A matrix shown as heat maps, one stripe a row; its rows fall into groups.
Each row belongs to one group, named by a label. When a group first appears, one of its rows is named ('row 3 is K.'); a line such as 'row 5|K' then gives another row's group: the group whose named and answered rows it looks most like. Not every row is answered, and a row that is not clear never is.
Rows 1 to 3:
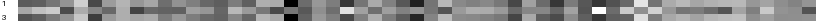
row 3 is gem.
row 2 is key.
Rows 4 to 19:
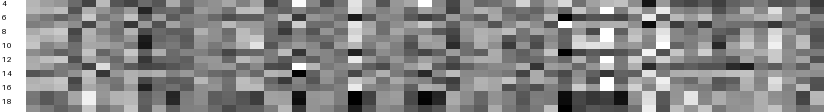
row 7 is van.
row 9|key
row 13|van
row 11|gem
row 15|key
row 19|gem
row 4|van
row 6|gem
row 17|gem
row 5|key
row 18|gem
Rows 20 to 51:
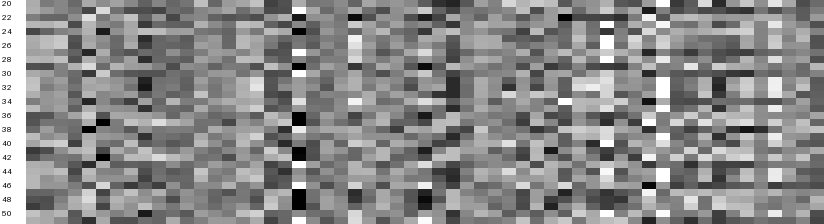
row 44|key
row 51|van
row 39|key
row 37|gem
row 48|gem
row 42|gem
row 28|key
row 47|gem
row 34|van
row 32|key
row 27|van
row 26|key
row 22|gem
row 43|van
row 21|van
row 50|key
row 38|van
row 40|key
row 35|key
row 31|key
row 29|gem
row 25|key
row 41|gem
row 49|gem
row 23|key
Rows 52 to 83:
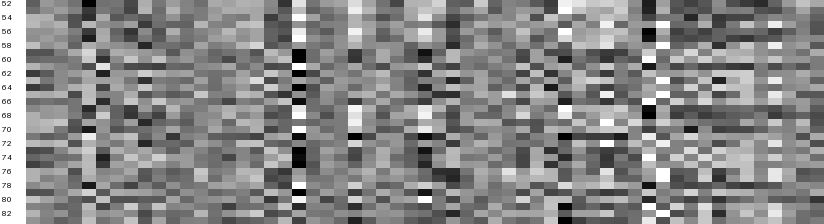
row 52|van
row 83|gem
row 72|key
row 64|gem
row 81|gem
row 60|gem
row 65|key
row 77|key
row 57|van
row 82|key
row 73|gem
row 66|gem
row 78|van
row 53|van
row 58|key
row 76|key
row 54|van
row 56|van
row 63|key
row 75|gem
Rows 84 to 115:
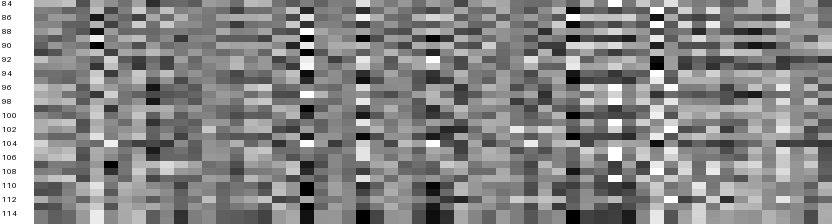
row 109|key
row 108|gem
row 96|key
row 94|gem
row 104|van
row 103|gem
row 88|van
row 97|van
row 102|key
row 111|gem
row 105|key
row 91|gem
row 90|van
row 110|gem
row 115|gem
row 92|van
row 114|gem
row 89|gem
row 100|gem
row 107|gem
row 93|van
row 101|key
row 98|key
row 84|key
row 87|gem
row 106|key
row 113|gem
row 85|gem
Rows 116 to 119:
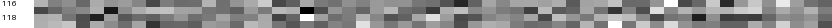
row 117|gem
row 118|van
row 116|key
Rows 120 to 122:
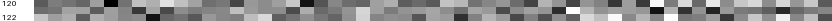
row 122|key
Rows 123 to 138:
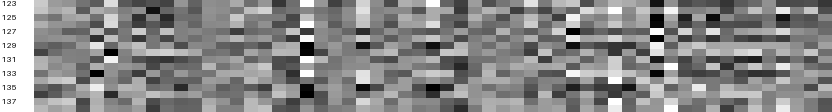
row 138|key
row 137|key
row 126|van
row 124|key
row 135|gem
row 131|van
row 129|gem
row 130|gem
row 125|van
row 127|gem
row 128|van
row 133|van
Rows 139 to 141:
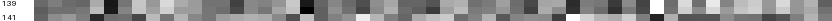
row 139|gem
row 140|gem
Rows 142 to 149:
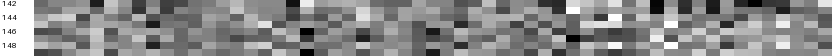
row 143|van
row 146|gem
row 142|van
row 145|key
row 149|gem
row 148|key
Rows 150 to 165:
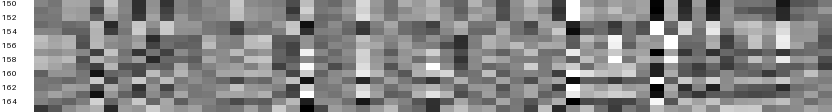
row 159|van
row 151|van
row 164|gem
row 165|gem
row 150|van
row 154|gem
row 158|key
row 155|key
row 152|van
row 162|van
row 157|van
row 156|key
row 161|gem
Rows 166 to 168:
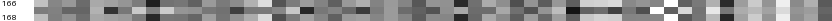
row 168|key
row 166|key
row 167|gem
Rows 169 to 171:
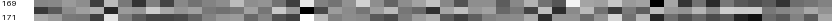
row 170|gem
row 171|van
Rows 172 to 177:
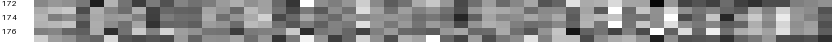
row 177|van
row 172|van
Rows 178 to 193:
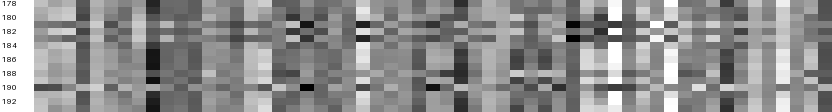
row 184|key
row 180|key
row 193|key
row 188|key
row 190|gem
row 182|key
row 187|key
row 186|key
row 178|key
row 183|gem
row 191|key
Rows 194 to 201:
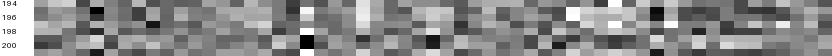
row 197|key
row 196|van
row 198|van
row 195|van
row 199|gem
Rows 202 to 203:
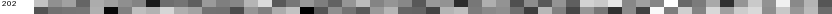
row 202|key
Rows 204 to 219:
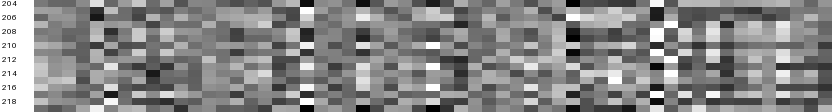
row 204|gem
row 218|van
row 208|gem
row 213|van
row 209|gem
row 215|key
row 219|gem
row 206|van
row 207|key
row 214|key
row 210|van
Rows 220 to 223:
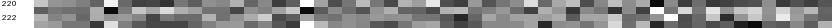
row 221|gem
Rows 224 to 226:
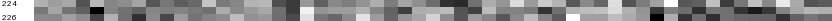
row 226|van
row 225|van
